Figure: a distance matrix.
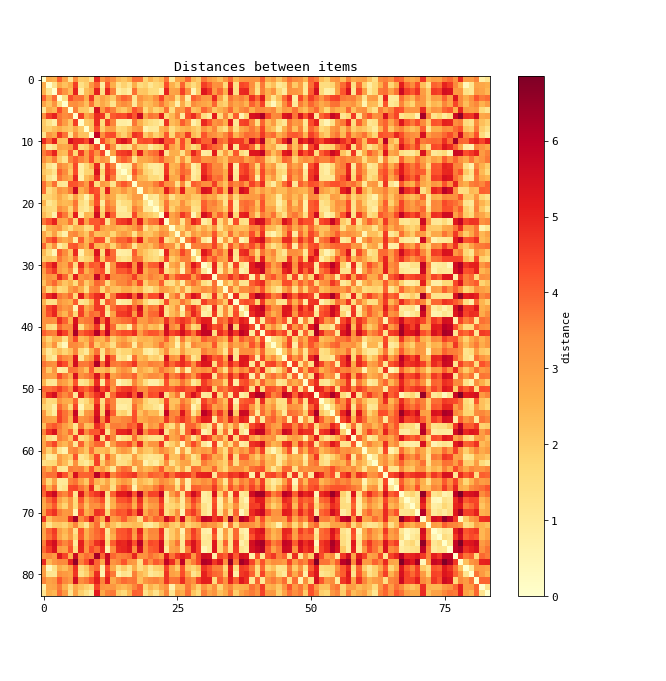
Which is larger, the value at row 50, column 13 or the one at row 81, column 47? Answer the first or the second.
the second
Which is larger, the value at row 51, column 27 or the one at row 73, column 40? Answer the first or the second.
the second
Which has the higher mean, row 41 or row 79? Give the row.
41
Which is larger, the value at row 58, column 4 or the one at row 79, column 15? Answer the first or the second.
the first
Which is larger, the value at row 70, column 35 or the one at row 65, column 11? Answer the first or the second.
the second
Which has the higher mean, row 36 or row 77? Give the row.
77
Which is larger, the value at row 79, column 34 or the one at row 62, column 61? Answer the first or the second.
the first
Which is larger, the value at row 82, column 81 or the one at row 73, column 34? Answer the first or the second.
the first
